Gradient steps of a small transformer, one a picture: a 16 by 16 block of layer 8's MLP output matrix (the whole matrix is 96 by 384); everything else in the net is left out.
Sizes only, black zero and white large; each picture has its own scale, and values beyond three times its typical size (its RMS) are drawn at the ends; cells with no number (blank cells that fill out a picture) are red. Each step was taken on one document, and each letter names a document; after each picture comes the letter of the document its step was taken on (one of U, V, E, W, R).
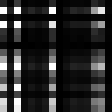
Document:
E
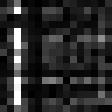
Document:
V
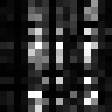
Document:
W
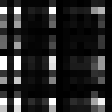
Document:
E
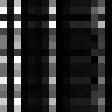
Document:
E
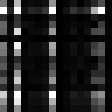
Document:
E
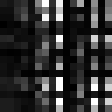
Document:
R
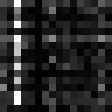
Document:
V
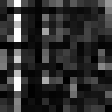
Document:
V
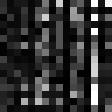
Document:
R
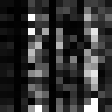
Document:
W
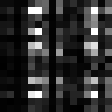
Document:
W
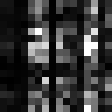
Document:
W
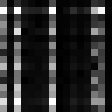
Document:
E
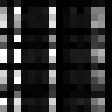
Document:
E
